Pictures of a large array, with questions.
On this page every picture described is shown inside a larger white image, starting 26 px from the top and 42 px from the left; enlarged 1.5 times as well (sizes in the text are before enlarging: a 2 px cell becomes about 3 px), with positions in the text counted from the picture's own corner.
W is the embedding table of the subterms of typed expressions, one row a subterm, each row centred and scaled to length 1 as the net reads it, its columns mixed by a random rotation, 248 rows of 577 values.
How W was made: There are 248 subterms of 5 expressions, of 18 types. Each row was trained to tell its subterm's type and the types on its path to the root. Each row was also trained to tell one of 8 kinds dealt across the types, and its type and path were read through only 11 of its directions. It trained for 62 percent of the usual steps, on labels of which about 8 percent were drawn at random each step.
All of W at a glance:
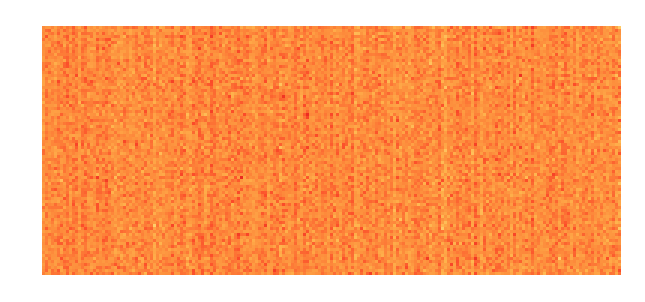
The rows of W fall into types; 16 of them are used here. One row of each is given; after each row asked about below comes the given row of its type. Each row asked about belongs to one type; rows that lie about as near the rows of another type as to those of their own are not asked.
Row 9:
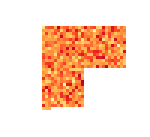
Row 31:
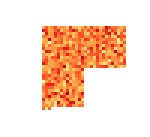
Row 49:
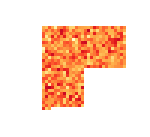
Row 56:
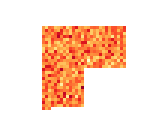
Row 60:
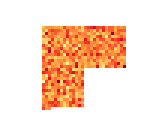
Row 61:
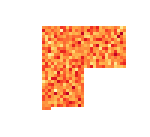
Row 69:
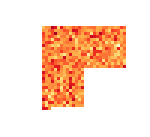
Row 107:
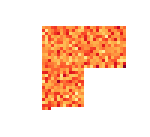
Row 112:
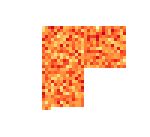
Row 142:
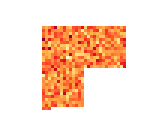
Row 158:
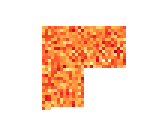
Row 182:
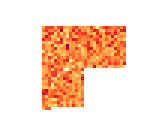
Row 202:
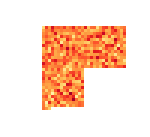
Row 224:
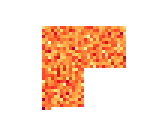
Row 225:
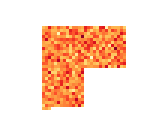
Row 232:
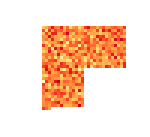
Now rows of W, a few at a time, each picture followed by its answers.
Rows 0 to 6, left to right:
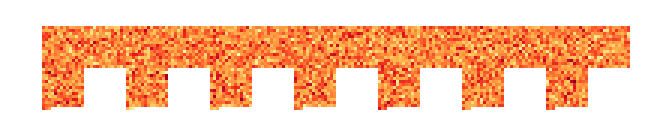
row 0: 232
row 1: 202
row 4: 60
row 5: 225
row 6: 107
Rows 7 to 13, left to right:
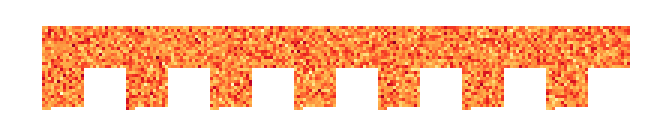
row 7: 142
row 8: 56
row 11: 158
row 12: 225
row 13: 182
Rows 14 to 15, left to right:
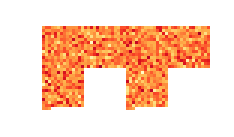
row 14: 107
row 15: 158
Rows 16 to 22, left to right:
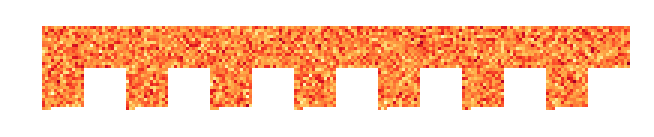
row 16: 60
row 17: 202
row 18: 60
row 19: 182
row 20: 31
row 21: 225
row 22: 182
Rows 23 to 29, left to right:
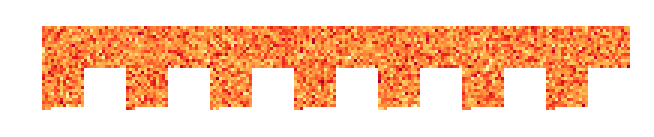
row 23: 56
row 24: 107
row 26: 107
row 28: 182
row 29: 224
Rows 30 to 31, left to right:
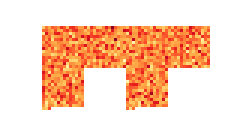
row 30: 31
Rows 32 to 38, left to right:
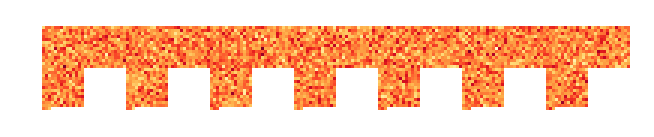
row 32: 225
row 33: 232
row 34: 224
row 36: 232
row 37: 9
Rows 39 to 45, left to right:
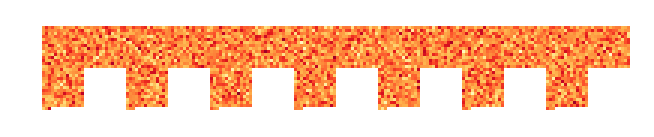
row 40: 225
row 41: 158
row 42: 61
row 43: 112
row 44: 60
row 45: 61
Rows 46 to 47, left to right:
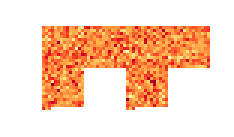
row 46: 49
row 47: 107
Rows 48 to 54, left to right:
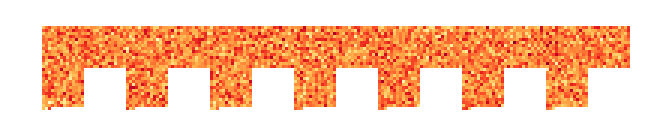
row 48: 31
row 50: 31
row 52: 69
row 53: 232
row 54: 202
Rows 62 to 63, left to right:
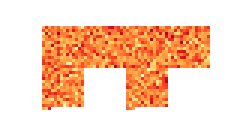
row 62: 31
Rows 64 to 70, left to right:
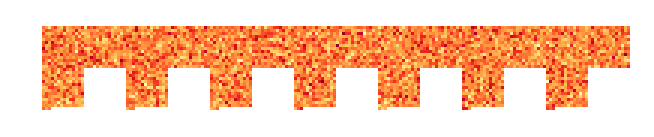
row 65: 69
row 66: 182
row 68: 182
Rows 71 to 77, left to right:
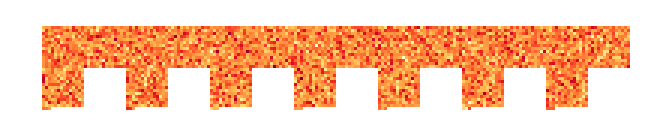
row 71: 158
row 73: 9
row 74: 112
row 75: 112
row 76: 31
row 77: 224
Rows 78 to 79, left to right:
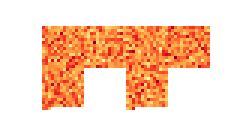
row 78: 49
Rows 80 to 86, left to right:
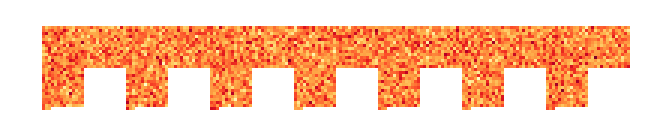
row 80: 49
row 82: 56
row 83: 112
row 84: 232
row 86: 49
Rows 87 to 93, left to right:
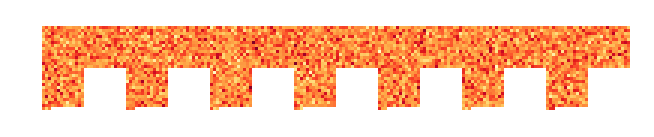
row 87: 202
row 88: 232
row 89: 112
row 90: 202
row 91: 232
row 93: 61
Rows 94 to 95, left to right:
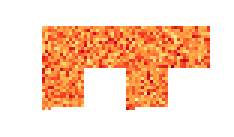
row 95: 107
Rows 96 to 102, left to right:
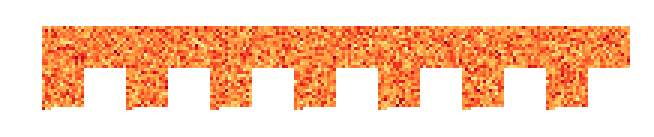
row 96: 202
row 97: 232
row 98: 158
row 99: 31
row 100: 225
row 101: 112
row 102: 225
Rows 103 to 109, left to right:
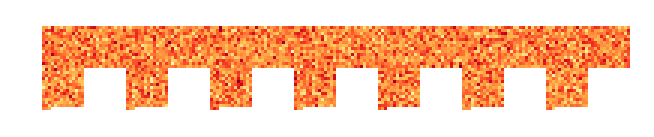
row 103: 202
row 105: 69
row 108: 225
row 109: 112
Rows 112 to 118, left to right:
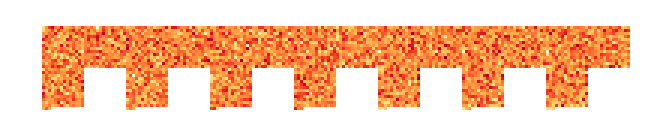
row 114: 232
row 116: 182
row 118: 31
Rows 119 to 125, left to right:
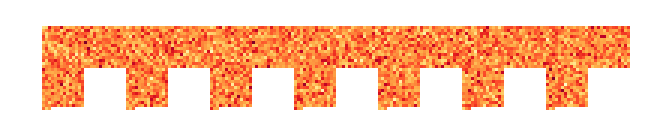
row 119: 225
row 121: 232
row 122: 49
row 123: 31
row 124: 61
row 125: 202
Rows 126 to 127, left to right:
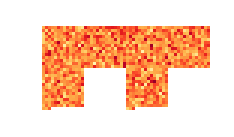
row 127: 182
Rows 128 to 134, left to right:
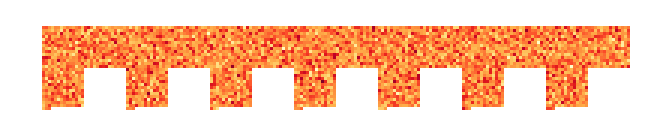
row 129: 61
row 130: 112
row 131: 158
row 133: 142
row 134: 142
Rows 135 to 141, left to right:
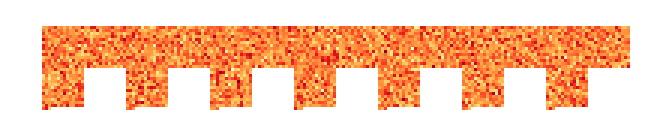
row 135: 232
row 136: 142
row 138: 49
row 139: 9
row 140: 202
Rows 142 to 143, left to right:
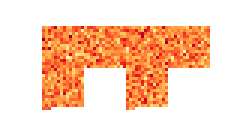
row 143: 56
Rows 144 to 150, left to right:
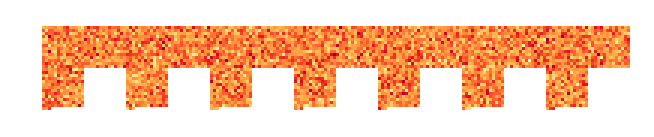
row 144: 224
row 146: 158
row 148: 49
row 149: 202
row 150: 61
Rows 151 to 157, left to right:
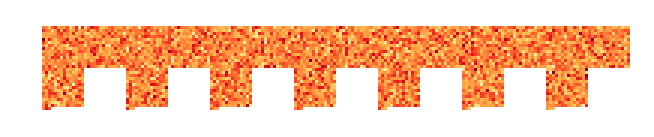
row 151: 61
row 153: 224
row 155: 225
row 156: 202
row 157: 112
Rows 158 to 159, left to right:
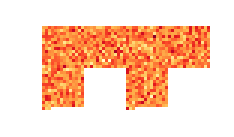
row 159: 142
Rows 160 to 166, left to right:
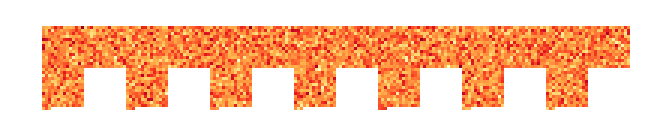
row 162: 182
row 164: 107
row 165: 112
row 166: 112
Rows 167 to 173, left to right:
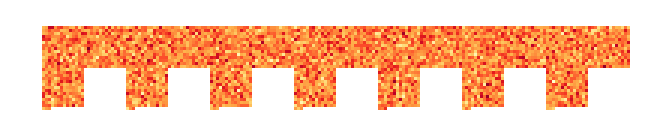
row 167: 225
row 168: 182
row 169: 158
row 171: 142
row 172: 9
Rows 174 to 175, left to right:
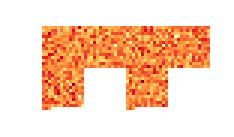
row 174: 69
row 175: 232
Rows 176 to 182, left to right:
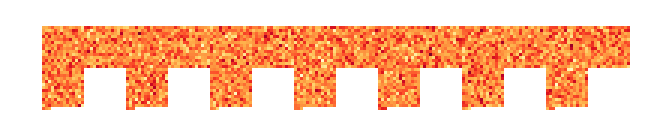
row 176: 224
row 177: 224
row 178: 112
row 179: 112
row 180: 107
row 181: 56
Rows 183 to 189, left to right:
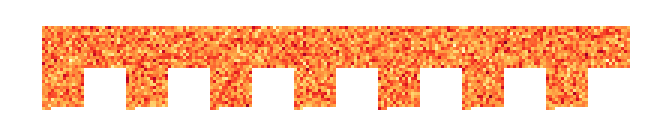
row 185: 225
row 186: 202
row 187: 224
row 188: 232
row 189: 158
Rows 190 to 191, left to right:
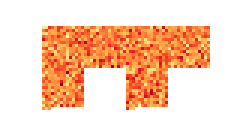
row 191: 202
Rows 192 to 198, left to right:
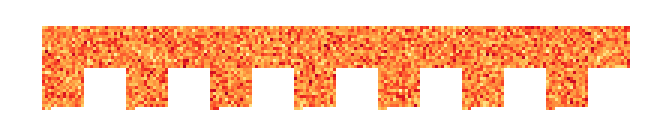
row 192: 158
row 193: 225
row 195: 182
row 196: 9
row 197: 31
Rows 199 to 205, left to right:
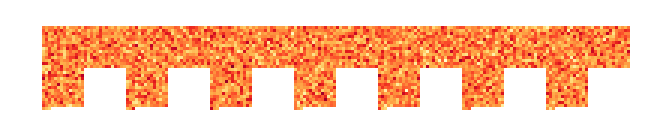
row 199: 202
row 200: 182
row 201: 232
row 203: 158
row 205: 112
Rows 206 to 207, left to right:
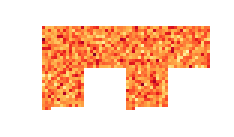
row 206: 61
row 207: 224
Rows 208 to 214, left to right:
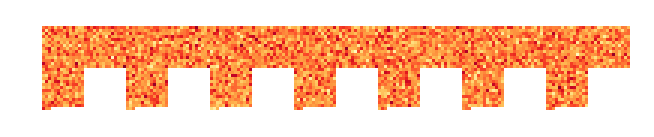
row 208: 60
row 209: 31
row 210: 31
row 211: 224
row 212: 69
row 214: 142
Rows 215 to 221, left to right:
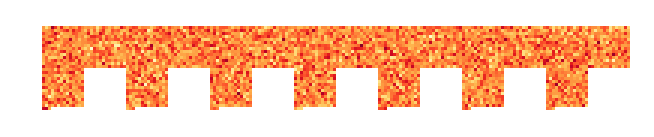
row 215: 69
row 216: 182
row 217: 158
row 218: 202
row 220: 225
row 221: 49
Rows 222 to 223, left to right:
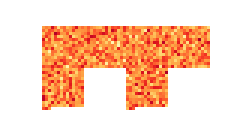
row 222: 142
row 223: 61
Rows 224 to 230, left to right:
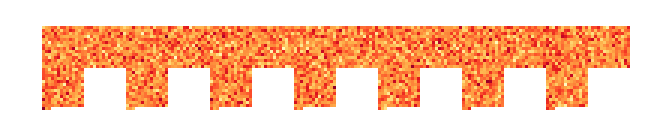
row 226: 107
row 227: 56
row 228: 232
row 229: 224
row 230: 56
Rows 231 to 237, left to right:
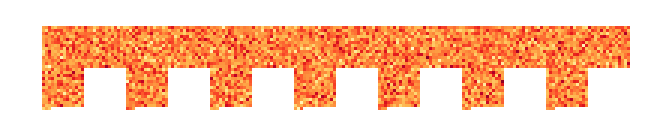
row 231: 9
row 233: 9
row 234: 31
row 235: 49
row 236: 9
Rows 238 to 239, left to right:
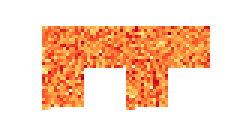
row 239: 69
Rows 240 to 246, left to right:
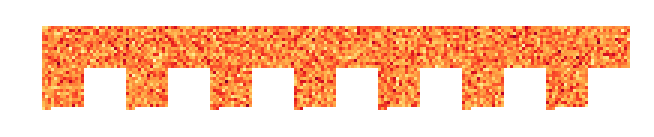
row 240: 225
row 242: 61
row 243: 142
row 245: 158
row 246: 56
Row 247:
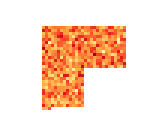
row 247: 31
